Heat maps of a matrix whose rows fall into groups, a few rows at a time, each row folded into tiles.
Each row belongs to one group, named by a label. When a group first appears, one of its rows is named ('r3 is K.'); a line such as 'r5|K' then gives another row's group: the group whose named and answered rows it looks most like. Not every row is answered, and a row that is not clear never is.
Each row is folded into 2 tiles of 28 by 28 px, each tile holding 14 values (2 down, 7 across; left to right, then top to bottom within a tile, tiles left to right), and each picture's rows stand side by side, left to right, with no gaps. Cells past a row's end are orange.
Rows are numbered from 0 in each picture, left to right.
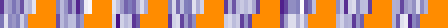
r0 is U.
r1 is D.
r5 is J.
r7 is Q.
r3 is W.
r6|Q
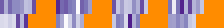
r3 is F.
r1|J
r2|Q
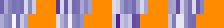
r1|Q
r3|Q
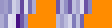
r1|Q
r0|Q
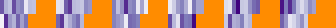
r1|F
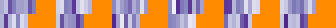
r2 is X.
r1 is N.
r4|J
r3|F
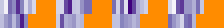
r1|F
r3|F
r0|N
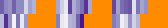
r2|J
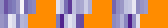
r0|J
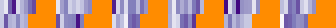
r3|W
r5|N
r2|Q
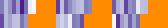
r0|D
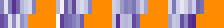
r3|W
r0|X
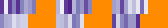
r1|F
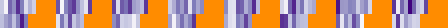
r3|W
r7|X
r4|W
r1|X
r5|F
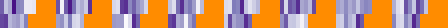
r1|X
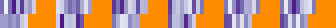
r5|X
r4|X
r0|F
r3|J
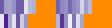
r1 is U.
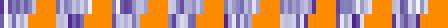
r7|W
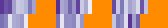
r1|U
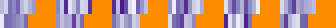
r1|Q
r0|N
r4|D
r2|J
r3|N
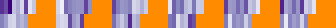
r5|U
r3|D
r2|J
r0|J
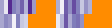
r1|N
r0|F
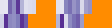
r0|N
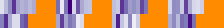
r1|F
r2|F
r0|D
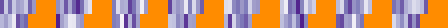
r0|Q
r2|X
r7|Q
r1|D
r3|Q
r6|D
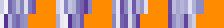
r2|W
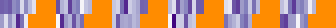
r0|J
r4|F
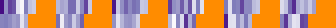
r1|W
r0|J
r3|U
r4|X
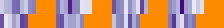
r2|Q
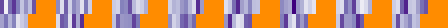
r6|N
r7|F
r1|Q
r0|X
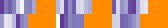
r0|J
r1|N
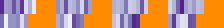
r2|W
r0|U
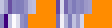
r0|D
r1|X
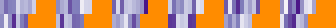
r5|N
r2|Q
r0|W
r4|X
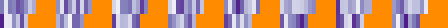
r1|Q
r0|X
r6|J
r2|W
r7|W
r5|W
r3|F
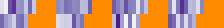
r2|U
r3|X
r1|Q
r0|F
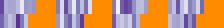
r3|Q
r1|W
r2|X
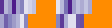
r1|D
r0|U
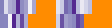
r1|N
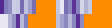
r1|N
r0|Q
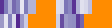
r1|N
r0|J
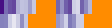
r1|J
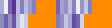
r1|J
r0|F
